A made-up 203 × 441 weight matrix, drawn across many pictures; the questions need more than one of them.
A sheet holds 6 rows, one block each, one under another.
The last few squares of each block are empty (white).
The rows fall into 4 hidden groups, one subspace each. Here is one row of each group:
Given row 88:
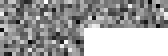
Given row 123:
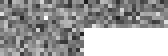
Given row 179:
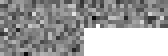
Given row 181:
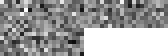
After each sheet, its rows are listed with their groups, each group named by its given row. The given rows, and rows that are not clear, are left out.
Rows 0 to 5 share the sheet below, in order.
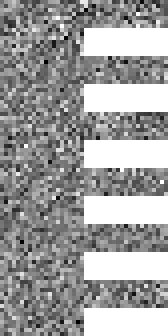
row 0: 179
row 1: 123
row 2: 179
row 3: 181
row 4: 181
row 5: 88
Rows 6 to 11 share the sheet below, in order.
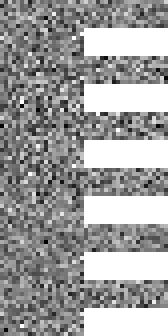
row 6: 123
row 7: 123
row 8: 123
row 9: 88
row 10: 123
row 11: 179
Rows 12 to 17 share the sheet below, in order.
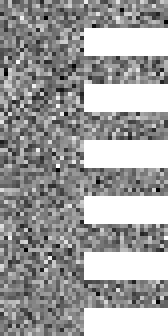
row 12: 123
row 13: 181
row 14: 181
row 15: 179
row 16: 88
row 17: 179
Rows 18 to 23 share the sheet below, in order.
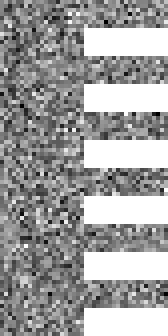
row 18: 179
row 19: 181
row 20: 181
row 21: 123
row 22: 179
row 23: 88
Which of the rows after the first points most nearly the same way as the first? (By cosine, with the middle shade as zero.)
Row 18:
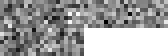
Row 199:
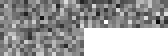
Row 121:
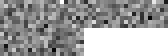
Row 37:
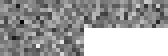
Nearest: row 121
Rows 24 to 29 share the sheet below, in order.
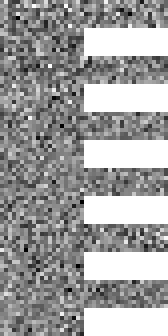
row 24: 181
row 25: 179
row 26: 88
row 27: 123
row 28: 88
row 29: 179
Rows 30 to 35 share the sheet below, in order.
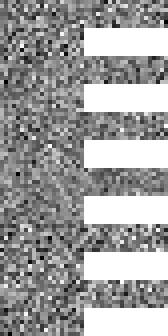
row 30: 123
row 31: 181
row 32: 88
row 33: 179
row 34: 88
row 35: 181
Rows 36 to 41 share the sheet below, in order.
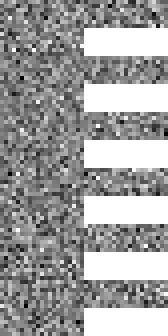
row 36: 181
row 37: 88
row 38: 123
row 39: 179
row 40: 179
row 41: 88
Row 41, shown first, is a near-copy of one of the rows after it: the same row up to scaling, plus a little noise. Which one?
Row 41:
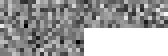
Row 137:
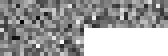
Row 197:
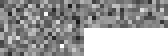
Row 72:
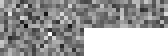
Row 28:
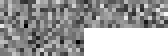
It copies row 28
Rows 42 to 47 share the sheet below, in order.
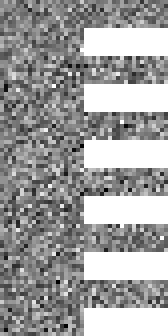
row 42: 179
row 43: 181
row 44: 123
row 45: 179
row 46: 181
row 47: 179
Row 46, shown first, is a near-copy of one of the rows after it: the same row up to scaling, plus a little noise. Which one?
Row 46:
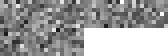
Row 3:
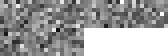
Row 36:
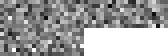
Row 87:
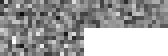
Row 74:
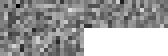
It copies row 3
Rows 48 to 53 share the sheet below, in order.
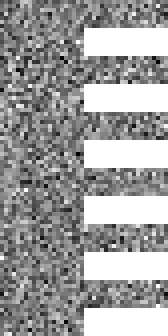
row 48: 88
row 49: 181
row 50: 88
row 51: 179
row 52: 179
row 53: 88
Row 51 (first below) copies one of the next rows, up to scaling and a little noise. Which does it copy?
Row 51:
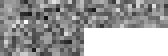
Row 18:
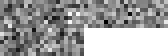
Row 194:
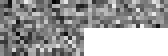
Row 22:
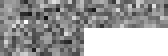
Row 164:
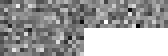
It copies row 22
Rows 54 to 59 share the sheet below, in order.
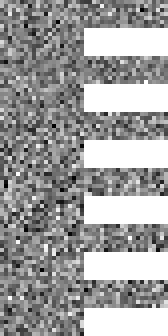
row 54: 88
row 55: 179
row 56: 123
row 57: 181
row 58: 181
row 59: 181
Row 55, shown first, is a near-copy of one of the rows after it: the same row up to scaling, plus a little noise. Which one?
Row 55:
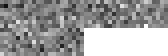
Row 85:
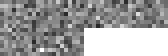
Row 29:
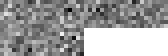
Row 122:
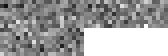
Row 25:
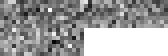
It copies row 122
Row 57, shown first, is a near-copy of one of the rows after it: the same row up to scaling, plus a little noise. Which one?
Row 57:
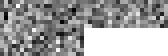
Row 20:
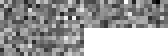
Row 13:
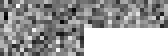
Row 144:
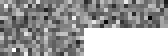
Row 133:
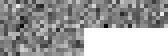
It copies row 13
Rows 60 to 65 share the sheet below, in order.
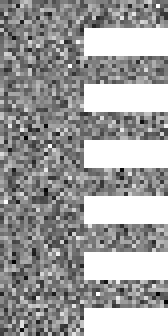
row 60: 88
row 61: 179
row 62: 88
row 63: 181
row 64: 179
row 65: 123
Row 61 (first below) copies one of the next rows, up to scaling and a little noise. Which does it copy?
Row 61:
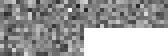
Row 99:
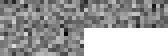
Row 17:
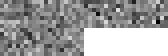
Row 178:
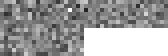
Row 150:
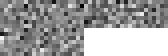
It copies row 178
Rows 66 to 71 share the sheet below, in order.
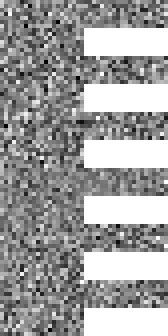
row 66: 88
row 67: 123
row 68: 181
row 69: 88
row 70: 123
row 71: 179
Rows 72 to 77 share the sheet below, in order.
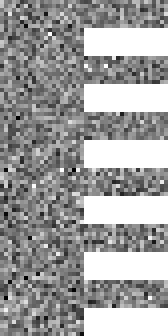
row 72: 88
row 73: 179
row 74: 181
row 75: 181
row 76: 179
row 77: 181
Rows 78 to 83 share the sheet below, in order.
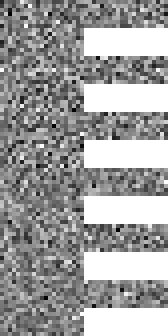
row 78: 88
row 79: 123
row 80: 123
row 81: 88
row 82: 179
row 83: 123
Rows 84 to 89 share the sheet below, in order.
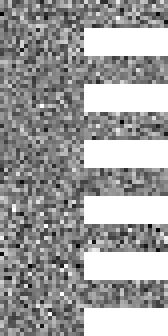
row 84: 123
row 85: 179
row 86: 123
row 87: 181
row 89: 88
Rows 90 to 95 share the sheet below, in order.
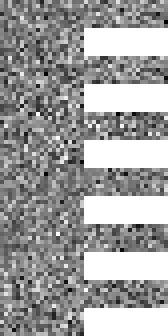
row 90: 123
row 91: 123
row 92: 179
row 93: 123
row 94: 179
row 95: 179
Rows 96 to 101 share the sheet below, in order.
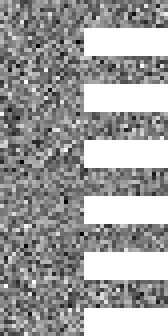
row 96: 88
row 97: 88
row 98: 181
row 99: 179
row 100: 181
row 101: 179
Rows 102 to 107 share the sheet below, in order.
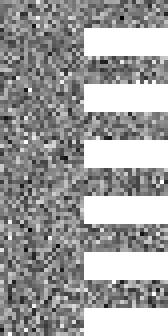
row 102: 88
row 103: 179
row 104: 179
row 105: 181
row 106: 88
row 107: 181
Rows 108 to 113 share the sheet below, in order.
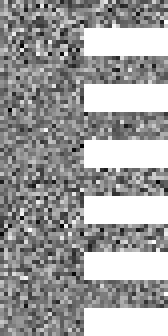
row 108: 123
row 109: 181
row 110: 123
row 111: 123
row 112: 181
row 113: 88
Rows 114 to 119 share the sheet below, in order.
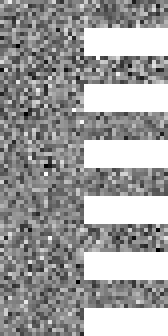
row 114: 179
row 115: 123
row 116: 181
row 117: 123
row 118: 88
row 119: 181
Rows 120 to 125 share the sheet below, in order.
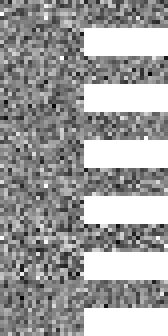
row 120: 123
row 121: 181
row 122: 179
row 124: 123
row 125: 181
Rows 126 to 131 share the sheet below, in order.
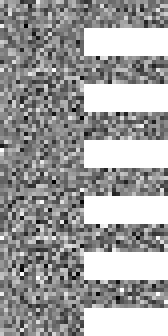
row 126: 88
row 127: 123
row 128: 179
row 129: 123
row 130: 123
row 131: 123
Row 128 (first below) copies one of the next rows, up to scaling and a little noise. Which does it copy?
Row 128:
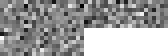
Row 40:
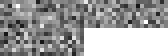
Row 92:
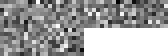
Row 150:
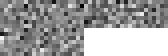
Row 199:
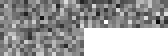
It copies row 150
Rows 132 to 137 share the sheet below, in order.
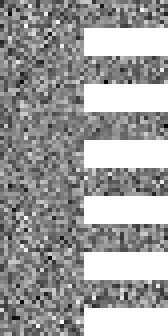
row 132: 88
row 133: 181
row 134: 88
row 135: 181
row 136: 88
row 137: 88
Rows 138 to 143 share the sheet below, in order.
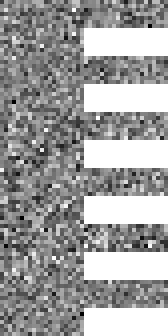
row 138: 181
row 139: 179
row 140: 181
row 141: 181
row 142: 179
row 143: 123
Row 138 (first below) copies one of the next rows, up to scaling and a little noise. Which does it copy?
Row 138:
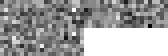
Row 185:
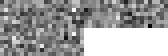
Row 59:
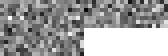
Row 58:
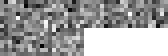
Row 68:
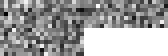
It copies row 185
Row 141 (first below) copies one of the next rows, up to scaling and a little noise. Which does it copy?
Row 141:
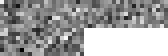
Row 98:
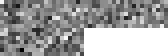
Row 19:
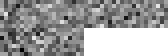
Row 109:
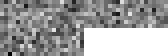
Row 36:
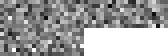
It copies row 98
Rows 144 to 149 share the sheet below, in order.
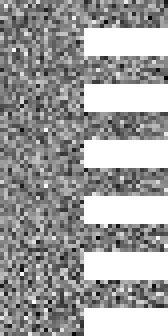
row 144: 181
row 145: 123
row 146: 123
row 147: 123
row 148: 123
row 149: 123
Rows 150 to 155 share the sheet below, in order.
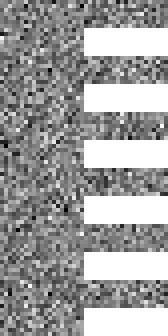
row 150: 179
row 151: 88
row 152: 181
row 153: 179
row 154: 181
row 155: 88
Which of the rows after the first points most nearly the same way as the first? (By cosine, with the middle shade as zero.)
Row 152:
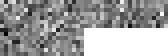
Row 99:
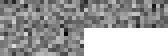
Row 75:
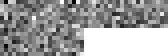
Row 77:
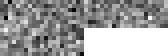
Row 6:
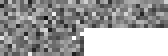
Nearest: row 75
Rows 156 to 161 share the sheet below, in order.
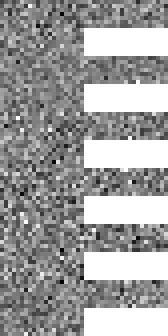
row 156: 88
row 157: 179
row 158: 181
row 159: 181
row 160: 179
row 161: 181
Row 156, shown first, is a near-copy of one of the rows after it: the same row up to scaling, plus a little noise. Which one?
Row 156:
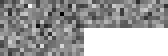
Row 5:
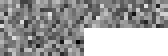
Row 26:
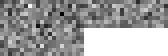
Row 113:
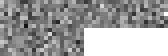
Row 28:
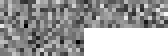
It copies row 26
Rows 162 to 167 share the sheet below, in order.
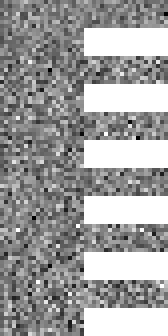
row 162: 88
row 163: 88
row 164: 179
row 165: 179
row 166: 181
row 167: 179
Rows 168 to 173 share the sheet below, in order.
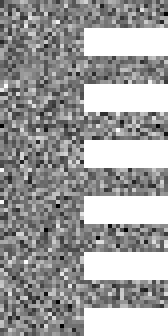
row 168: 88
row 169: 181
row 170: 123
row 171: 181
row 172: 123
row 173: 88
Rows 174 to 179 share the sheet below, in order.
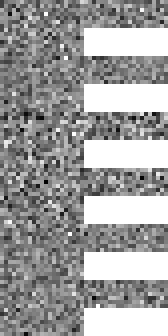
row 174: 88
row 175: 179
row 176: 181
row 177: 88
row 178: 179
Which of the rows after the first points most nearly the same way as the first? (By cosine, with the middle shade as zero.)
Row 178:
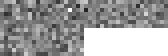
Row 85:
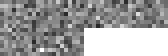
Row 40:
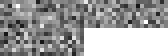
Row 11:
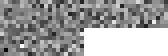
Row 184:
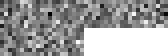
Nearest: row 40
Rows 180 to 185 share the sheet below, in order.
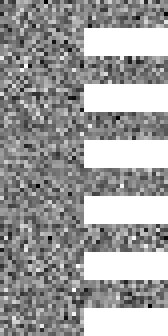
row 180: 88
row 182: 179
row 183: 88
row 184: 88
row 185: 181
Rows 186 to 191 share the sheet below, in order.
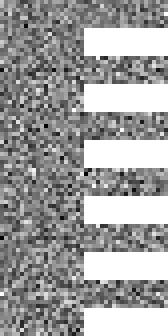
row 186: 88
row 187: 123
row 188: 88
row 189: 179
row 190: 123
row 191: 123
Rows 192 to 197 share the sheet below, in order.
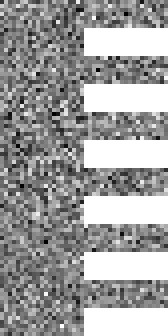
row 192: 181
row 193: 123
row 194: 179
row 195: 123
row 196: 123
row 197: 88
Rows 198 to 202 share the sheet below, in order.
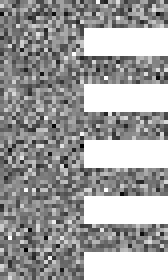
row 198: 123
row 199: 179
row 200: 123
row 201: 179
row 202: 88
